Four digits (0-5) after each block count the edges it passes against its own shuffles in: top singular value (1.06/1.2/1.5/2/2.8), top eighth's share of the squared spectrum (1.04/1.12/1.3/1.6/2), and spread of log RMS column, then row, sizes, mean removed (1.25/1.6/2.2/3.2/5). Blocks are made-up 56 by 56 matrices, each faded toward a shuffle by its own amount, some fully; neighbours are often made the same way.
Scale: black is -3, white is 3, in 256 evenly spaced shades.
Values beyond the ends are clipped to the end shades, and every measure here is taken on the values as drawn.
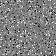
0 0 0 0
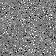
2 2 0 0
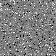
1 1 0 0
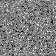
0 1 0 1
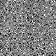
3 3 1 1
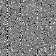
2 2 2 0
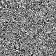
1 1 1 0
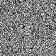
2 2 0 0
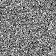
0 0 0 0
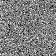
0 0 0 0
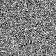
0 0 0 0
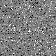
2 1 0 1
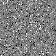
2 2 1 0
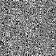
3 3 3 1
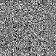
3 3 2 1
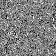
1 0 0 0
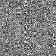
3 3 3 1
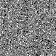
1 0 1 0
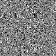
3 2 1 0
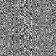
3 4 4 1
